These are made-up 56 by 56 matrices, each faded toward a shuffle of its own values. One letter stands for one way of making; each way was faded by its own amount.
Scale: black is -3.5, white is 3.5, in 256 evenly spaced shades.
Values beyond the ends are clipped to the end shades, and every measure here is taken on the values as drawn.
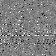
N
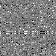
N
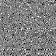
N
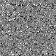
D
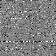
D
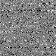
D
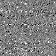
N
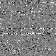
D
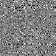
N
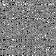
N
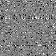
N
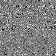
D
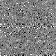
N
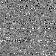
D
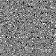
N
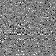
N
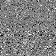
D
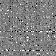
N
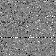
D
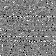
D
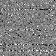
D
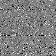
D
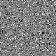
N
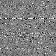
D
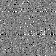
N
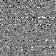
D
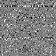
N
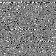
D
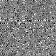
N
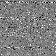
D
